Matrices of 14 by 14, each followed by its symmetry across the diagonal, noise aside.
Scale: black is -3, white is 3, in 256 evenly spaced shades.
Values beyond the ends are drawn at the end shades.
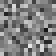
antisymmetric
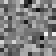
neither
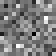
symmetric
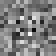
antisymmetric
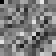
symmetric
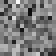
neither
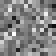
neither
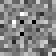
symmetric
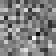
antisymmetric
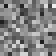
neither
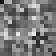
symmetric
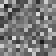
symmetric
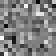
antisymmetric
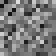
symmetric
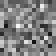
neither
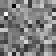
antisymmetric
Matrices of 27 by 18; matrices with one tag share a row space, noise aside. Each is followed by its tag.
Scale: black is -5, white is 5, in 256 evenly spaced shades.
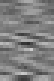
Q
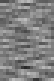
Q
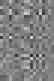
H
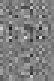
H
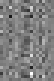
H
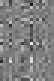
H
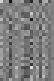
H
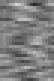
Q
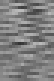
Q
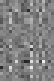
H
